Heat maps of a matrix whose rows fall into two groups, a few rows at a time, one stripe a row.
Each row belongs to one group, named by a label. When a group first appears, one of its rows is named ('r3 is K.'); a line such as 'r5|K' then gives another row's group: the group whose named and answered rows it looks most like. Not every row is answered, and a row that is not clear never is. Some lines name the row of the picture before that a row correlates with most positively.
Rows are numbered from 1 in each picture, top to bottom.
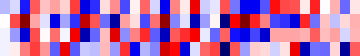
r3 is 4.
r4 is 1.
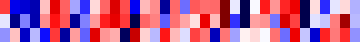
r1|4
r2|4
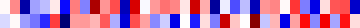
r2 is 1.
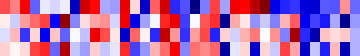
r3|1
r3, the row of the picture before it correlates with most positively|1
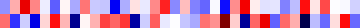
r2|4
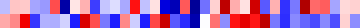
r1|1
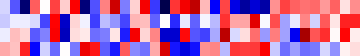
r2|1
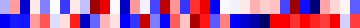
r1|1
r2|4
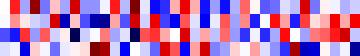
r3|4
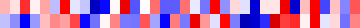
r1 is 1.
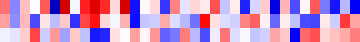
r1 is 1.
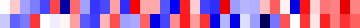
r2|4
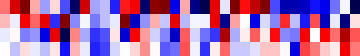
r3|1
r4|1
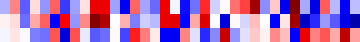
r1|1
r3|1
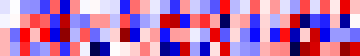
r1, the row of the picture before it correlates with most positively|3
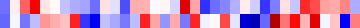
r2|4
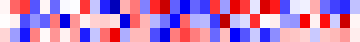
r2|1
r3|4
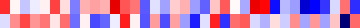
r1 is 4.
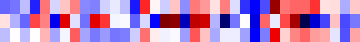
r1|4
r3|4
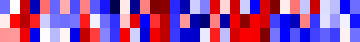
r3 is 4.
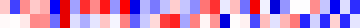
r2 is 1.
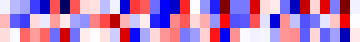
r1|1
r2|4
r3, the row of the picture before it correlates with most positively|2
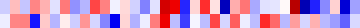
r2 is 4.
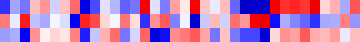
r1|4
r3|4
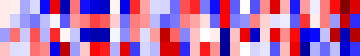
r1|1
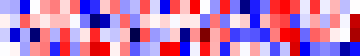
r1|4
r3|4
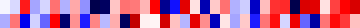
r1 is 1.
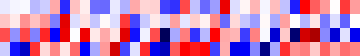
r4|4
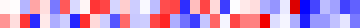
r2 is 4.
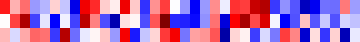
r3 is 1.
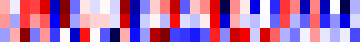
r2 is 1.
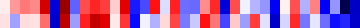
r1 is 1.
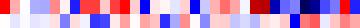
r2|1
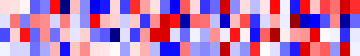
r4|1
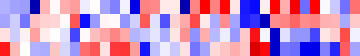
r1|4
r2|4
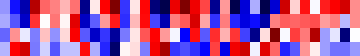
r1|4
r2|4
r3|4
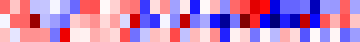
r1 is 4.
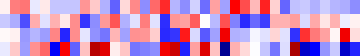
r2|4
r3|1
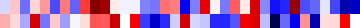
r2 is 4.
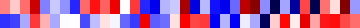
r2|4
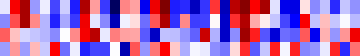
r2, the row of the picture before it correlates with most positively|1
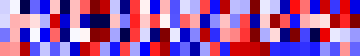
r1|1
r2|1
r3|1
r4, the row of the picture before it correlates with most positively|1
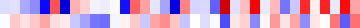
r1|1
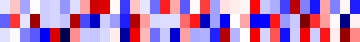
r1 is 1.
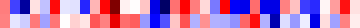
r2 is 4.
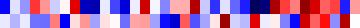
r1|4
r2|1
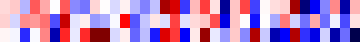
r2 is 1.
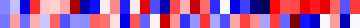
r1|4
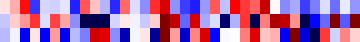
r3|1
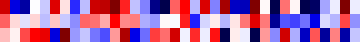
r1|4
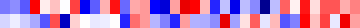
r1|4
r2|1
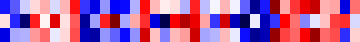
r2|4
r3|4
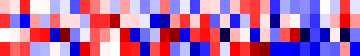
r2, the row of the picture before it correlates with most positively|2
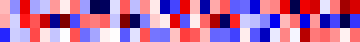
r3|4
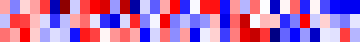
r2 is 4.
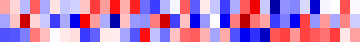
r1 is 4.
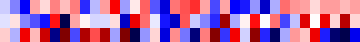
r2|1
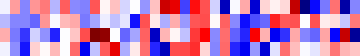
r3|1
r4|4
